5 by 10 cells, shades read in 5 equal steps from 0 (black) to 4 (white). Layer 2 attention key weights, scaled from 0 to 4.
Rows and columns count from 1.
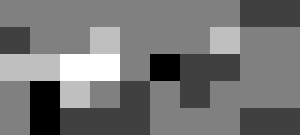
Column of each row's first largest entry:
1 4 3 3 1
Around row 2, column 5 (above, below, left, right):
2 2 3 2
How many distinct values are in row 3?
5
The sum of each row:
18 21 22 17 13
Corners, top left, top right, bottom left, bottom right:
2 1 2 1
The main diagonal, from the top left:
2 2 4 2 1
